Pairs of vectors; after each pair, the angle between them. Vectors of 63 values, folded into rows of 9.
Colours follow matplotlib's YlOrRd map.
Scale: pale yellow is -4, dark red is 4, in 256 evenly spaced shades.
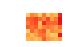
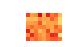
nearly opposite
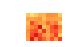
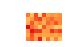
orthogonal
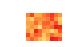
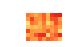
orthogonal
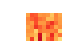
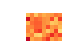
orthogonal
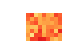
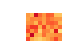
nearly opposite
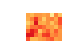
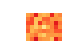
partly opposed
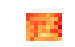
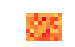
partly opposed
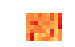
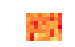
nearly parallel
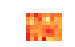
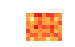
partly aligned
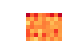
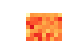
partly opposed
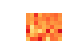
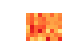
nearly opposite
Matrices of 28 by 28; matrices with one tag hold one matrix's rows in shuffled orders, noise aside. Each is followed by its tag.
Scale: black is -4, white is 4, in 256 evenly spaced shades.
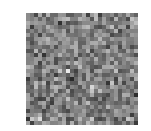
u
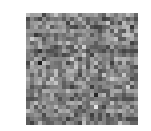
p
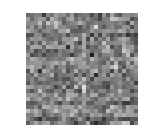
p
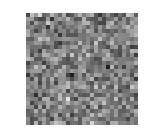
u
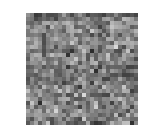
p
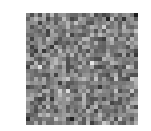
u
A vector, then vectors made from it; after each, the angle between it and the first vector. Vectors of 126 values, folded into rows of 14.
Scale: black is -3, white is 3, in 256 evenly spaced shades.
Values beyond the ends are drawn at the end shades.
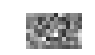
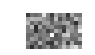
orthogonal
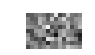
nearly opposite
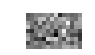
nearly opposite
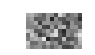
nearly parallel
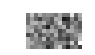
partly aligned
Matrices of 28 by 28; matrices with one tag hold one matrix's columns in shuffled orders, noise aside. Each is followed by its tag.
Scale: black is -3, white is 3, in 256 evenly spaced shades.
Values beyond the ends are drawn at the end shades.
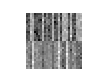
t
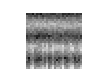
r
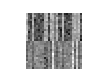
t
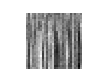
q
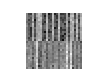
t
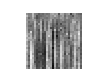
q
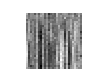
q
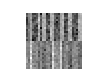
t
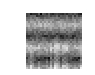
r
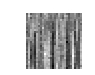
q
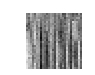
q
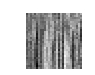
q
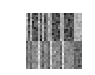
t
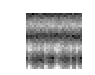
r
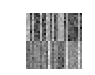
t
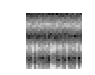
r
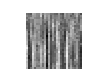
q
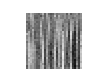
q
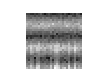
r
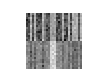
t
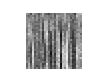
q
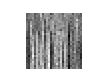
q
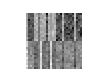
t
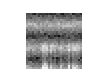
r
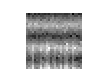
r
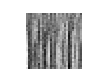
q
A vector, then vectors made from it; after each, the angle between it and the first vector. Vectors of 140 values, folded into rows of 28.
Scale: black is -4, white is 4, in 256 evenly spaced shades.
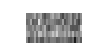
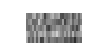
nearly parallel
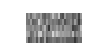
nearly parallel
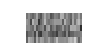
nearly opposite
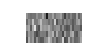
orthogonal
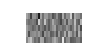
orthogonal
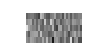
orthogonal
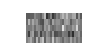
partly opposed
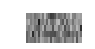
partly opposed
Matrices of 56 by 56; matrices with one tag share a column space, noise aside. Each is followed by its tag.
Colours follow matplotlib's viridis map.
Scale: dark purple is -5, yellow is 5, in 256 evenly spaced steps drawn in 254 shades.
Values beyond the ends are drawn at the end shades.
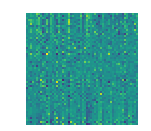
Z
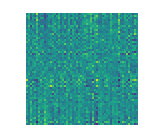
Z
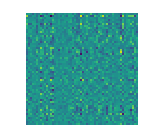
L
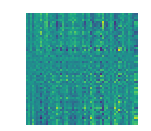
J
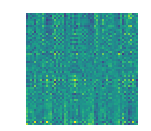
Z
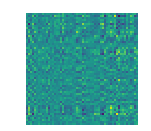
L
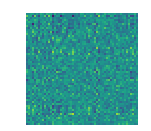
L
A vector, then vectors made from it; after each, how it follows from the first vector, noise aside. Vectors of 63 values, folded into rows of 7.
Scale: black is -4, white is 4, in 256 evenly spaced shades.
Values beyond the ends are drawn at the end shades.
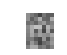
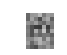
negated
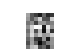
scaled up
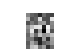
scaled up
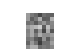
copied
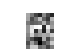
scaled up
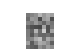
negated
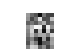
scaled up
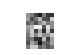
scaled up
